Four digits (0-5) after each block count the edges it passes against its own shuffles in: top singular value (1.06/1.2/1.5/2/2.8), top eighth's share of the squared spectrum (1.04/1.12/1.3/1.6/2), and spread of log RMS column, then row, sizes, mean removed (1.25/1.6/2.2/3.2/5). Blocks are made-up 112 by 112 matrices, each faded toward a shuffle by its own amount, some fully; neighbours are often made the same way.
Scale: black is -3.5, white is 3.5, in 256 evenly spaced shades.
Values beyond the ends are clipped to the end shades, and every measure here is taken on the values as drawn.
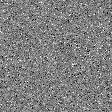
0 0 0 0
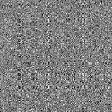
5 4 3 3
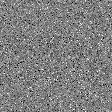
1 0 0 0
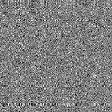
4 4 2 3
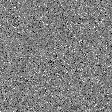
1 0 0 0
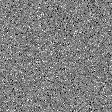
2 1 0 0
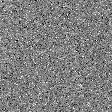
0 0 0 0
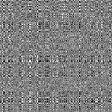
5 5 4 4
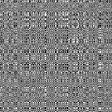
5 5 4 4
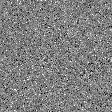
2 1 0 0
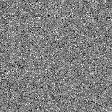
3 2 0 1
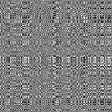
5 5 4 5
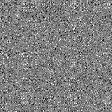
4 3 1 2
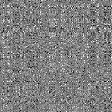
5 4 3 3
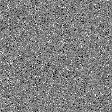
1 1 2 0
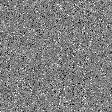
0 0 1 0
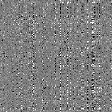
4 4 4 2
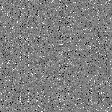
3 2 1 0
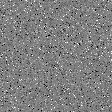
0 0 0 0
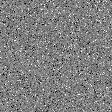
0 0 0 0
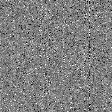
2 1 2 0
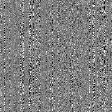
2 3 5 0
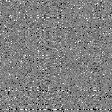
4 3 2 2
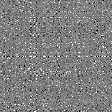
4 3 2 2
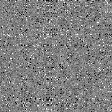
4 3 2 2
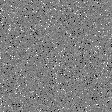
0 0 0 0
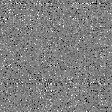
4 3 1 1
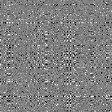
5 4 3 3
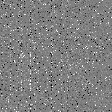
4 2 2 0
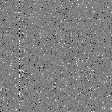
4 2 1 0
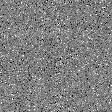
0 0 0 0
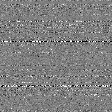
3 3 0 4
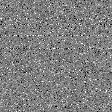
1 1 0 2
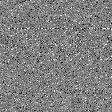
2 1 0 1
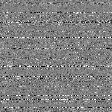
2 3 0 4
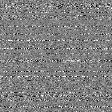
2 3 0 4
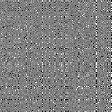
5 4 3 3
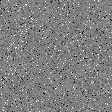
0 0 0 0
